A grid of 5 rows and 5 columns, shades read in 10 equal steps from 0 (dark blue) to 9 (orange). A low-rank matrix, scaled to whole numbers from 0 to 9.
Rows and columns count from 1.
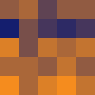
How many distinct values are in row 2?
4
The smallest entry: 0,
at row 2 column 1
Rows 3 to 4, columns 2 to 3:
4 7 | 6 5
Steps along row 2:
up down down up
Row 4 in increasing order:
5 5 6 6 7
